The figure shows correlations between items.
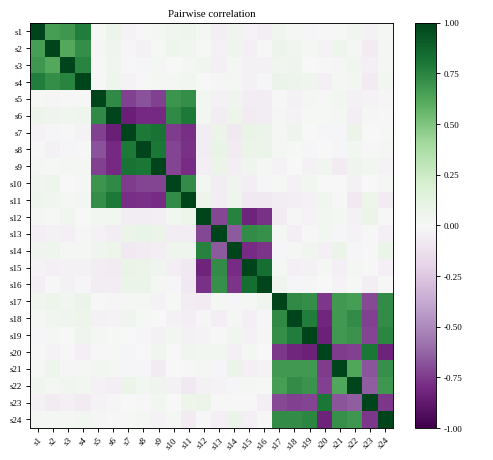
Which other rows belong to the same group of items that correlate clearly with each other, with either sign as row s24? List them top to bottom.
s17, s18, s19, s20, s21, s22, s23
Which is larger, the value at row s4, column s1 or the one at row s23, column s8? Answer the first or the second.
the first
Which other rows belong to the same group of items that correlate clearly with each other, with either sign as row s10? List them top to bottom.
s5, s6, s7, s8, s9, s11
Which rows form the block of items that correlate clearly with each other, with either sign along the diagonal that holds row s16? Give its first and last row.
s12 to s16
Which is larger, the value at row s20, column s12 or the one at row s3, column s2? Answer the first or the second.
the second
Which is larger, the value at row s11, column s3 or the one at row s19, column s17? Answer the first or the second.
the second
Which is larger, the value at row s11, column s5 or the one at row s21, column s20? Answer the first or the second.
the first
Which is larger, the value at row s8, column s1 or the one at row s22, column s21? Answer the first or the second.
the second
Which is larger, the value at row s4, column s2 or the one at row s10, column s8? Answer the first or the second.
the first
